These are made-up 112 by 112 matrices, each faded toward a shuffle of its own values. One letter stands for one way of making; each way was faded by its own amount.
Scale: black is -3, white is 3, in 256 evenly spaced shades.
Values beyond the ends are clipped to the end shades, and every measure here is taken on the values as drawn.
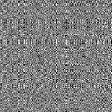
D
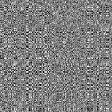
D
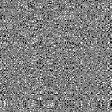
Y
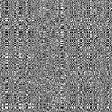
D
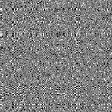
Y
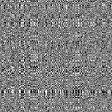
D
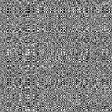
D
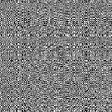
D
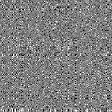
Y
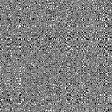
Y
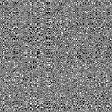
Y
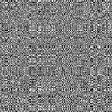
D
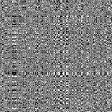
D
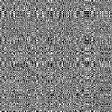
D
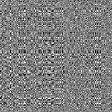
D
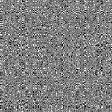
Y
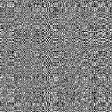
D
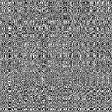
D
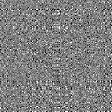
Y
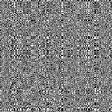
D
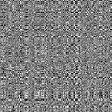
D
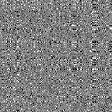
Y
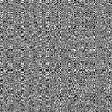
D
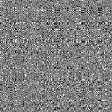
Y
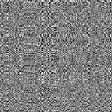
D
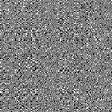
Y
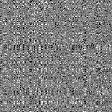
Y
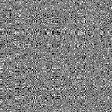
Y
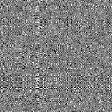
Y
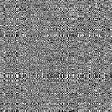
D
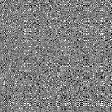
Y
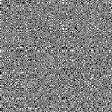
Y
